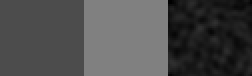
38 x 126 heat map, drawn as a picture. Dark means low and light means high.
The table splits into one row of 3 panels. Panel 1,1: low, flat. Panel 1,2: middling, flat. Panel 1,3: very low, blotchy, faint in contrast.
